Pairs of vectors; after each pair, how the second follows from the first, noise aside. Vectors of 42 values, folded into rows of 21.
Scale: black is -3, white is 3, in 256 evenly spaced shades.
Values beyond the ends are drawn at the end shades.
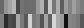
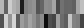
wrapped around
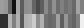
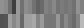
shrunk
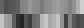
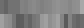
shrunk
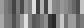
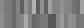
shrunk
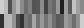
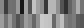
wrapped around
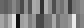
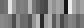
reversed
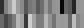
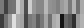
wrapped around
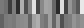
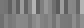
shrunk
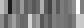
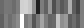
wrapped around
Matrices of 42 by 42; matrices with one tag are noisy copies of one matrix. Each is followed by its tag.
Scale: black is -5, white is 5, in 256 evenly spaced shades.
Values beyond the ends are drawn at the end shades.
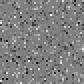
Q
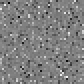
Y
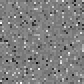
Q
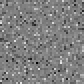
Q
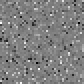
Q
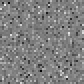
Y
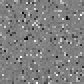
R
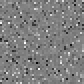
Q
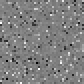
Q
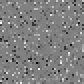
Q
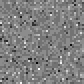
Q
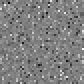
Y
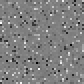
Q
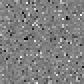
R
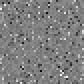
Y
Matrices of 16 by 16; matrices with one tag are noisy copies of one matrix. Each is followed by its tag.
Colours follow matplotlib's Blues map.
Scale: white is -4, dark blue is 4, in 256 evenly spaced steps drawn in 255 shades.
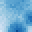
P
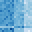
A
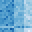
A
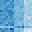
A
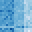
A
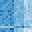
A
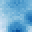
P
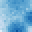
P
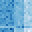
A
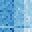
A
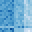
A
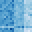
A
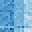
A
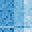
A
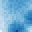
P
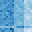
A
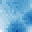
P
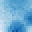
P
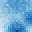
P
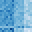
A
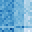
A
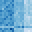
A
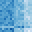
A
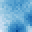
P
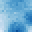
P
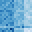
A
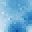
P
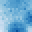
P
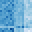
A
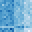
A
